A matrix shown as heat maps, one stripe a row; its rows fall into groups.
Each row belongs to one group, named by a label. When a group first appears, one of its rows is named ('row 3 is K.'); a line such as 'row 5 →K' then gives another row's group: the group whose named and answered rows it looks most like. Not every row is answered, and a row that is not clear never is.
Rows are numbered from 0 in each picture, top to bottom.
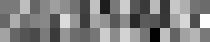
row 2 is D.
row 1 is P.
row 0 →P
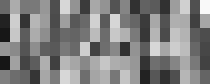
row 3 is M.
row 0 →P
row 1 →P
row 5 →D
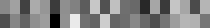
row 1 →D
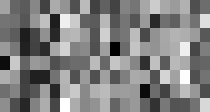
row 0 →M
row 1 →D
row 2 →D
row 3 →M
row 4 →P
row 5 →M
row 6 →D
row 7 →D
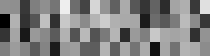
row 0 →P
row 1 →D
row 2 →M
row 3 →D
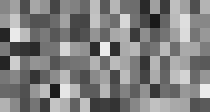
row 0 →P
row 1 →P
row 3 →D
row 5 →P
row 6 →D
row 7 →M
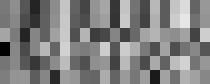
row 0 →P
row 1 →P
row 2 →M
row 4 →P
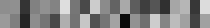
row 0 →P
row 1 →M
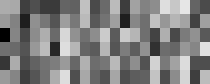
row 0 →M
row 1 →M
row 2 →D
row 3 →D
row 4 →M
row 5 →M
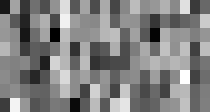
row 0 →M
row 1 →D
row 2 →D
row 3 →M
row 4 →M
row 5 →M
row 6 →P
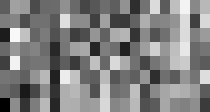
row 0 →P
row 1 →M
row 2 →P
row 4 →P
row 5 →D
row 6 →D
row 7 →D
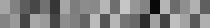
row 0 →D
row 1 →P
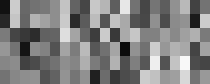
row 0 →P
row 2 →D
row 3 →M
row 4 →M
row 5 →M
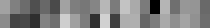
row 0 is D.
